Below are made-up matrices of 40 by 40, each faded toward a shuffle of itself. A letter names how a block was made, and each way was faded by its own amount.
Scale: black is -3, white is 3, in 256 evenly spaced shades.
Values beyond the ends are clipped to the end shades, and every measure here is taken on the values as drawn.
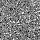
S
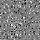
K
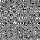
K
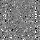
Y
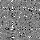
Y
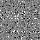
Y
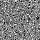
S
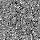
S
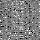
K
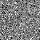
S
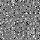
K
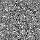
S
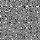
Y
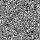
S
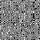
K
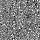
S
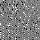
K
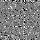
Y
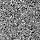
S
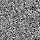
S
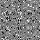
K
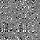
K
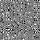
K
